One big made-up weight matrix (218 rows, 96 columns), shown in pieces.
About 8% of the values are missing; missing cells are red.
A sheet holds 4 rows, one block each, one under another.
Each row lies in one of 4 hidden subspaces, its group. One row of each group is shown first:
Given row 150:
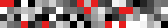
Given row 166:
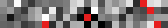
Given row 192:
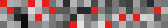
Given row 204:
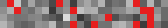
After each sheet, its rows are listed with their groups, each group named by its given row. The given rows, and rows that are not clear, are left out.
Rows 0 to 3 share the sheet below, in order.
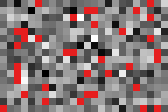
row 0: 166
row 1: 166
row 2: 192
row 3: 150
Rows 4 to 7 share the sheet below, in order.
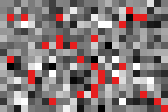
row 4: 166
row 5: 204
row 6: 150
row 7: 192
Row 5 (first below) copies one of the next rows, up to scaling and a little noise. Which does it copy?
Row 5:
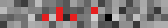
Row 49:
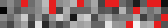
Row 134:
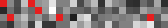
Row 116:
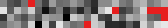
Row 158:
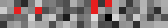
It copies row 158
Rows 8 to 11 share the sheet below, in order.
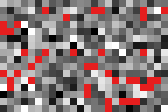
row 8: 166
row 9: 150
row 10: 166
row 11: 150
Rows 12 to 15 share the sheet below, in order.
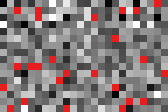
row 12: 150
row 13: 150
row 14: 192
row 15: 166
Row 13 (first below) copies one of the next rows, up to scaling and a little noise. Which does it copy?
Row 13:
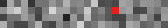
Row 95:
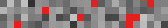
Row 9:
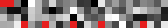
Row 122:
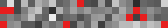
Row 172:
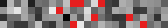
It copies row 172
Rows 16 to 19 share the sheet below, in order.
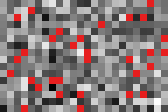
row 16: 192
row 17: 192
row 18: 150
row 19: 150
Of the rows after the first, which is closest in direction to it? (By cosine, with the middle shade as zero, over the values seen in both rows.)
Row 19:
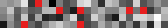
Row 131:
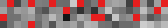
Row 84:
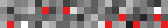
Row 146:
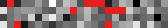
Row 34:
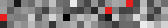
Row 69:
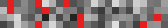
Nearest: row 69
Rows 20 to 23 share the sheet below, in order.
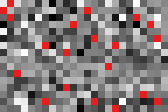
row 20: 150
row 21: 150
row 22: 192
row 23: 192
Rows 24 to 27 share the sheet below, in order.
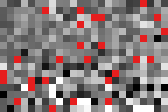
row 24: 204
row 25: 166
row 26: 204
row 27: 204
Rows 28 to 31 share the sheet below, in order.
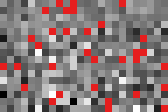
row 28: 150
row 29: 204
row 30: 150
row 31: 204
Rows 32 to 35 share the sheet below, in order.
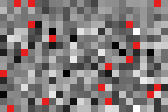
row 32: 204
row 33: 150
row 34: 204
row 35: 204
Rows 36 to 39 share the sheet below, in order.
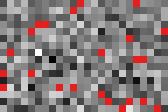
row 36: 150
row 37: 204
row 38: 150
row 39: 150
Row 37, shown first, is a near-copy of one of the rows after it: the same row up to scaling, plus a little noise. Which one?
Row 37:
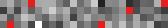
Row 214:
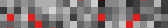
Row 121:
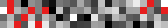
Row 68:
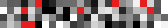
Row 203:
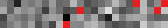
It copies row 214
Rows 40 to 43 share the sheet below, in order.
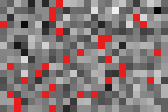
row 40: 166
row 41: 192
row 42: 150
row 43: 192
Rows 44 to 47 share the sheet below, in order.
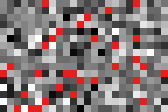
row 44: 204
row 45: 150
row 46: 192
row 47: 150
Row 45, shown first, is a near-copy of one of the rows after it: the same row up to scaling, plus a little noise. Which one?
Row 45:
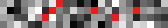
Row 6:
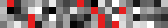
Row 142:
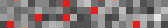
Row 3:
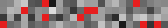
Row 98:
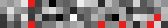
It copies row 6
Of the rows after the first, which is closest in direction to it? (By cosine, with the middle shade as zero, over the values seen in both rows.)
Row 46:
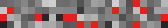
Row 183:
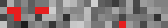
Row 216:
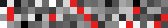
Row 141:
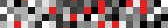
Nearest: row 141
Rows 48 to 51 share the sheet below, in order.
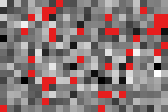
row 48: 150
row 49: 204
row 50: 166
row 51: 150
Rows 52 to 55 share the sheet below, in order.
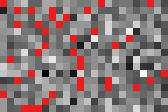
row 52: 204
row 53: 166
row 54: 192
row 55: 204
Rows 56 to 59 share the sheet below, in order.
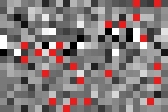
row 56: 192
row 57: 192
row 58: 166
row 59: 166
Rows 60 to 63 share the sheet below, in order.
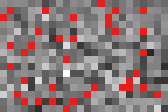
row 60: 192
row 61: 204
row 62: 204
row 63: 150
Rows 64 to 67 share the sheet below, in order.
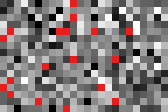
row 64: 204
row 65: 150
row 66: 166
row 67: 192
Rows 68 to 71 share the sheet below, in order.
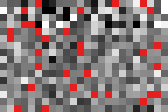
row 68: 204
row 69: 192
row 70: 150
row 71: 204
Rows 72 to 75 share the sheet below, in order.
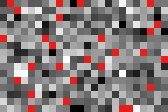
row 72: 150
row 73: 192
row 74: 192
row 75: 150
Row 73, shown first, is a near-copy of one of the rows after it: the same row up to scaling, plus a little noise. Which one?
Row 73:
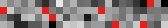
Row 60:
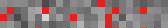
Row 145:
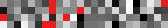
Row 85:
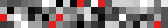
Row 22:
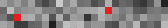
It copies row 22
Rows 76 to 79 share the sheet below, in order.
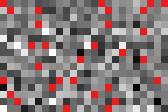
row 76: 204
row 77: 192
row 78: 192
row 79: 150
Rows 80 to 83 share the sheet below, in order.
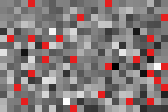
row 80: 166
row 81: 150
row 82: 166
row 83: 204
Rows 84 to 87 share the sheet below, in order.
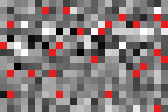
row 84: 166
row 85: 192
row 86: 150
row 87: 204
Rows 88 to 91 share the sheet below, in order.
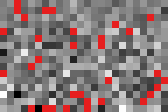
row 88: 150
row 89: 150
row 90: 204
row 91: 150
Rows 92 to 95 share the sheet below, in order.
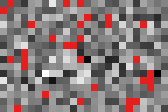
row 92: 150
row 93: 192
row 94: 150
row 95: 150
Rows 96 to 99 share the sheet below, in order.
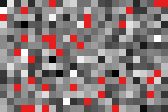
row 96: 150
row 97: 166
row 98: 150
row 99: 204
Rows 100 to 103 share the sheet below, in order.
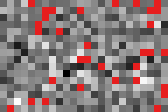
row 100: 150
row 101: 192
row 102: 204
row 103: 192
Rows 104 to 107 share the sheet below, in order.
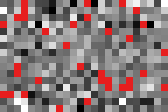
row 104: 204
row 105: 150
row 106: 166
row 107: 192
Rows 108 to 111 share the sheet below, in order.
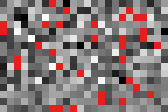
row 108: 192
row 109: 166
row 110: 150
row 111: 150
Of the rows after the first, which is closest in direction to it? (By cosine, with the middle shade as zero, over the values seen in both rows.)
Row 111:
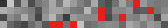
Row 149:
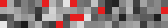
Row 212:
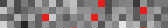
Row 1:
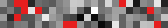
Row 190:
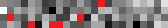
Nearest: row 149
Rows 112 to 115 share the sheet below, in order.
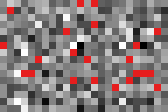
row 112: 204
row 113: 192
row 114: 192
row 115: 192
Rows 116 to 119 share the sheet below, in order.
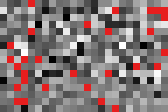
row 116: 204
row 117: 192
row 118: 150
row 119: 166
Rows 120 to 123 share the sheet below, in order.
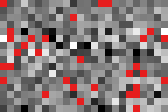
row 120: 204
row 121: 204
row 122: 150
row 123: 166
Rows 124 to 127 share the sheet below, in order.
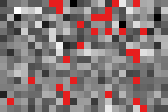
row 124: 150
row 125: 204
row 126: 192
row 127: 204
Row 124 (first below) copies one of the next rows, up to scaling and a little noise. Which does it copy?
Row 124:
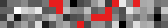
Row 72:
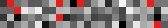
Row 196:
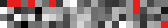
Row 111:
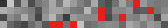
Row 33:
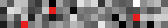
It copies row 72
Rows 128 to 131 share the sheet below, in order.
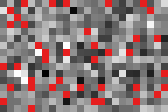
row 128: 166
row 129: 204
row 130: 192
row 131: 204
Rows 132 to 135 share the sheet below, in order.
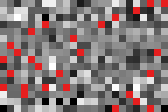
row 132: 192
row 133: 204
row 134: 204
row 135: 192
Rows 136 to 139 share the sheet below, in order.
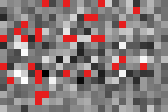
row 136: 192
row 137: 192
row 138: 192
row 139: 150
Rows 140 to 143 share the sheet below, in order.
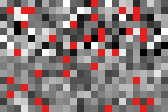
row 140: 192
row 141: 166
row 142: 150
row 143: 192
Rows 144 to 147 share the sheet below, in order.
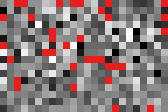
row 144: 204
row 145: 192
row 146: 150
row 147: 150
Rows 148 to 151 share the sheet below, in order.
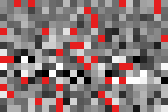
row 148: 192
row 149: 150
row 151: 204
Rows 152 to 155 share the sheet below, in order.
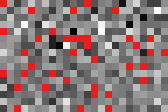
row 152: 166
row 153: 204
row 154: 150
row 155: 150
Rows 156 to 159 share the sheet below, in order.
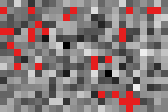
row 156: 166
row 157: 204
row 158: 204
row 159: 166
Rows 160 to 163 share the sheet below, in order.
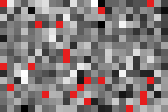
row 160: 204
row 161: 204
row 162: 192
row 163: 166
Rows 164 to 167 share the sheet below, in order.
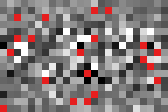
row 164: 204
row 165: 192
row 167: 204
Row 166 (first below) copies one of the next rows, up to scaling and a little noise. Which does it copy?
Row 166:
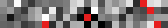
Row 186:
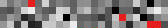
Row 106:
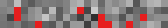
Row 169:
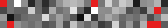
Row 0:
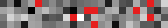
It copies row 106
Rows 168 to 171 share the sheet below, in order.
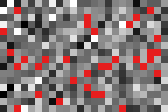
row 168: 150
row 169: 166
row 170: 150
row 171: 150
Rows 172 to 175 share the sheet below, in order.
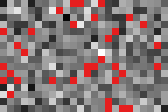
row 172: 150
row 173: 166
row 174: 204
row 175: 150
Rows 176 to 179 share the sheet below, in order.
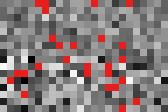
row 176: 192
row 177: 150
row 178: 150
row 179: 150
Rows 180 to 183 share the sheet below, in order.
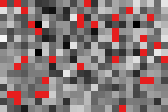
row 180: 204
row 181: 204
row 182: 204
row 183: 150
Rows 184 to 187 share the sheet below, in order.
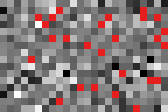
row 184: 204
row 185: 166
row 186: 166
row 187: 150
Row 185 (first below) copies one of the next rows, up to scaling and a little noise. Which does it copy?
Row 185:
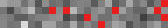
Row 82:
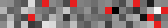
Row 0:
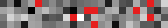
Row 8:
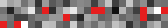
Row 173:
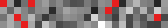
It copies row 8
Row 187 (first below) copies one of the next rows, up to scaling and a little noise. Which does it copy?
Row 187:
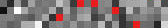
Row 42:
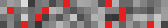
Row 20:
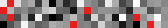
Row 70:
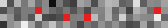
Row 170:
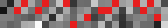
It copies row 170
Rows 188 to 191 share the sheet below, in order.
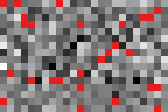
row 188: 192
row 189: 192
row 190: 204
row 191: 166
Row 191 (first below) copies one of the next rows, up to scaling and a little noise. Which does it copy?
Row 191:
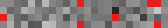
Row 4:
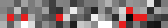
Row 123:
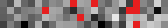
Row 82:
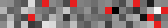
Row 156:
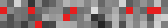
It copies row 82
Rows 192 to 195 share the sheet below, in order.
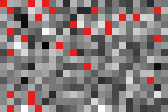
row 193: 192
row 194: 166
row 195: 166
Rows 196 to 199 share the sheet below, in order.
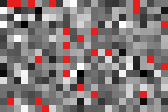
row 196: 150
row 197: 150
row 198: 192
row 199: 192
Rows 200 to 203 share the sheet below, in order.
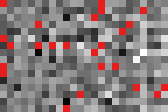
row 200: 204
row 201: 204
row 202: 150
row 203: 204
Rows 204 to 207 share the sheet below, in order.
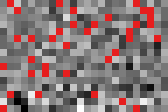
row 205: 150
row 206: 192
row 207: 192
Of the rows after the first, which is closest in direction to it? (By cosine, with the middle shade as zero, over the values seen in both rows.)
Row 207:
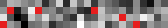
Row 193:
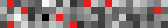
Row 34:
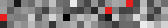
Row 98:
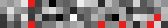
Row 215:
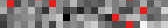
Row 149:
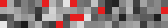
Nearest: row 215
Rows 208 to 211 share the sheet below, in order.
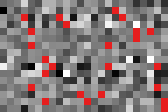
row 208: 204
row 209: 192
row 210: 166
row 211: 166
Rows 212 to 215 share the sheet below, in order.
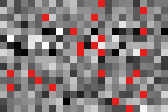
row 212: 150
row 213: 192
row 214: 204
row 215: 204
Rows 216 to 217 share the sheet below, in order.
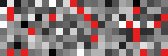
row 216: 150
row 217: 192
